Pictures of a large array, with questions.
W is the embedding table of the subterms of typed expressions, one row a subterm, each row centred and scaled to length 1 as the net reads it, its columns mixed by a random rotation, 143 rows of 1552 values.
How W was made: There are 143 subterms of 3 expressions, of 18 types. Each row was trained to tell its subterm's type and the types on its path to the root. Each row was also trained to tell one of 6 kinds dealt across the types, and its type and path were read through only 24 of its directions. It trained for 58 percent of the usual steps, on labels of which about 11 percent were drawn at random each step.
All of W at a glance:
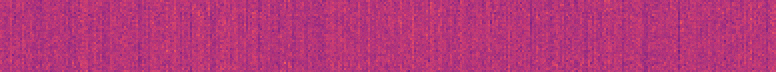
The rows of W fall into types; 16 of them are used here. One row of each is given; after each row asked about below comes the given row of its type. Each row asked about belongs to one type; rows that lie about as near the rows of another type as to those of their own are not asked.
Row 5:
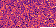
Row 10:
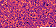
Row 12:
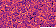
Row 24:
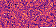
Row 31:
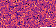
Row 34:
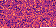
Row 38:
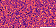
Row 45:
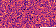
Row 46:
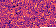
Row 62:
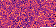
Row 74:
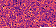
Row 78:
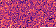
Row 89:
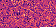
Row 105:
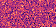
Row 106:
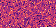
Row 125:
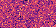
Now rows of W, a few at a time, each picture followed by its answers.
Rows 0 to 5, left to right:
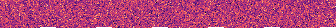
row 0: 24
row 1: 74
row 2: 10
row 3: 34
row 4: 38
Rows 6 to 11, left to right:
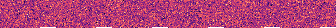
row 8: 78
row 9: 45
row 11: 10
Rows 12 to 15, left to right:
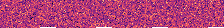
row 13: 125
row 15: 5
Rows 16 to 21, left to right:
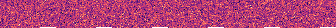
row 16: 5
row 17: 12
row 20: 105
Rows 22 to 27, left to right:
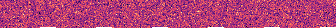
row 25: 89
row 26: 62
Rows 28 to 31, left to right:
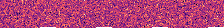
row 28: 89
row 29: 106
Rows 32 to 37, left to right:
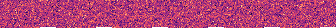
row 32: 62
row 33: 46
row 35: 34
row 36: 38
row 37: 105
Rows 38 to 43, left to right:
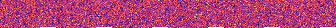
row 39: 12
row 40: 62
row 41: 105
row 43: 24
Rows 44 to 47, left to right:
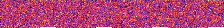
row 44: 62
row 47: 62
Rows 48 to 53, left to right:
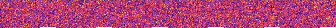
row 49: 125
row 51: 5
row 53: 38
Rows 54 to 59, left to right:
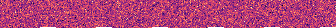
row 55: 10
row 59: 31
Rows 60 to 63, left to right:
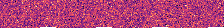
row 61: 31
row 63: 24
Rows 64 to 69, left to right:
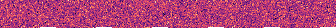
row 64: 34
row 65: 89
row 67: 125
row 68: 78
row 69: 105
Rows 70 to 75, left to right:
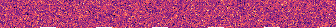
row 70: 38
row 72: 34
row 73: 74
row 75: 10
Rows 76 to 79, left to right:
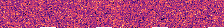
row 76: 105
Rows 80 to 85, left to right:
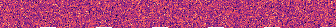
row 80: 106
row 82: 5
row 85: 45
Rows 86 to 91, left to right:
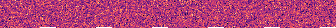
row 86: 12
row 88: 74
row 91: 74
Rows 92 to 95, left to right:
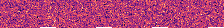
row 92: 31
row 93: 74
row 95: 34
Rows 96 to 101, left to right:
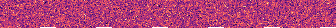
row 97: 106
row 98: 74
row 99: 45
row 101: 5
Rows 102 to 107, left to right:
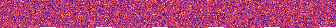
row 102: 5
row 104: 24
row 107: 12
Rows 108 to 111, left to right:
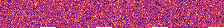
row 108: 46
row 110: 10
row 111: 125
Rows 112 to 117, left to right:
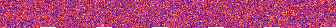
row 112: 34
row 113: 105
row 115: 106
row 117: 105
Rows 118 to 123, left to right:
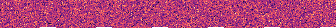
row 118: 10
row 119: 24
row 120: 45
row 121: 89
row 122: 34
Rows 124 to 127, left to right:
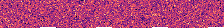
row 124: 106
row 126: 24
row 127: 12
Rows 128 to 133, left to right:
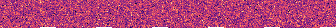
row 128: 105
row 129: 89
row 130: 24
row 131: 74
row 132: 31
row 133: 125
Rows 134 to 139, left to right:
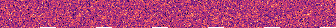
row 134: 34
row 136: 46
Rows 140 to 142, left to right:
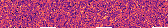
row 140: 78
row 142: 74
